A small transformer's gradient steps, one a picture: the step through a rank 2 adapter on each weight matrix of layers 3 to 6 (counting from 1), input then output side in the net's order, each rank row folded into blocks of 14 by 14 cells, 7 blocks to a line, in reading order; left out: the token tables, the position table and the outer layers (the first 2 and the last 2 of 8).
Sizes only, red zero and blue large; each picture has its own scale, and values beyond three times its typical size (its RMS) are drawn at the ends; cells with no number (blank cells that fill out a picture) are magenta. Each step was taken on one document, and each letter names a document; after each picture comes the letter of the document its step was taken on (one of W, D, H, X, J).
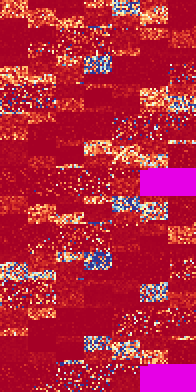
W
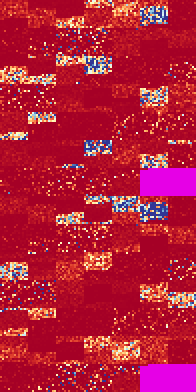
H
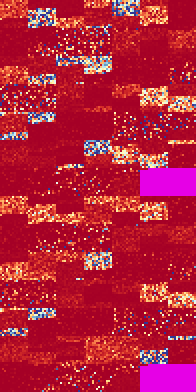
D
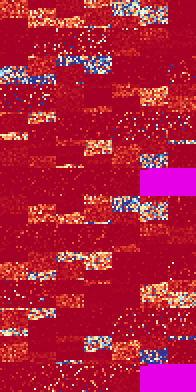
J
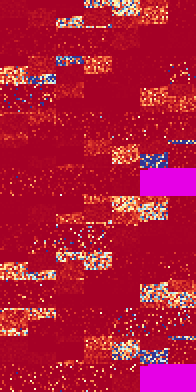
J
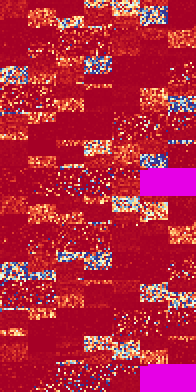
W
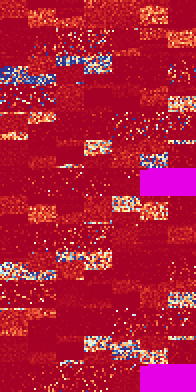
J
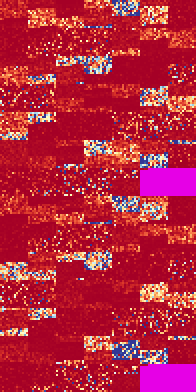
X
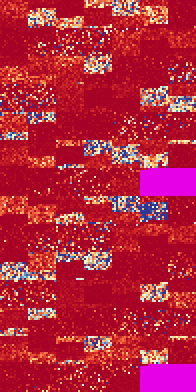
D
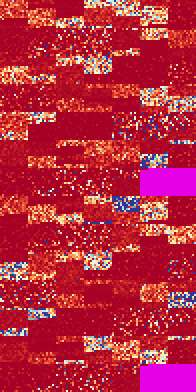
X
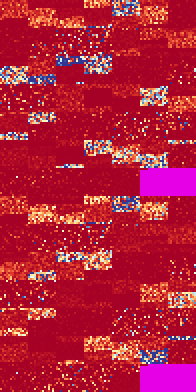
J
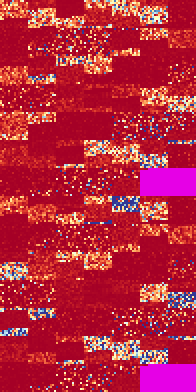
X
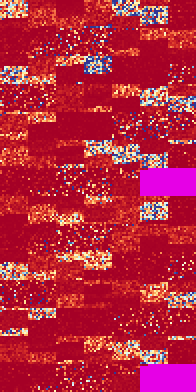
X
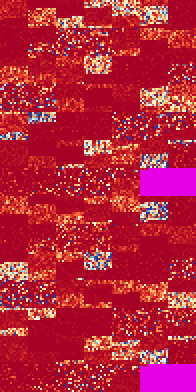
W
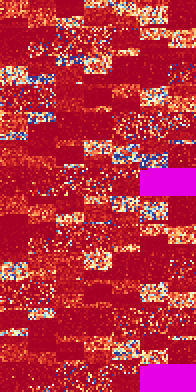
X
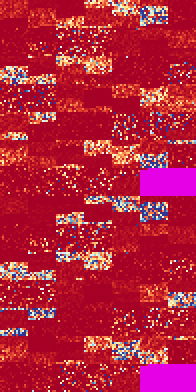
H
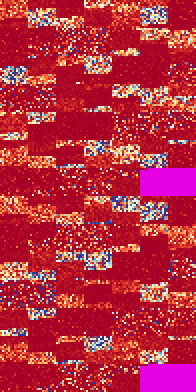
H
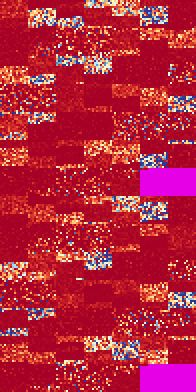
D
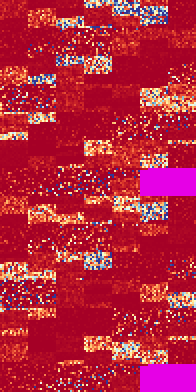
W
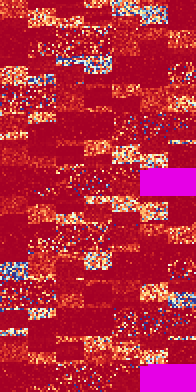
D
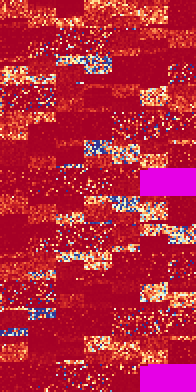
X
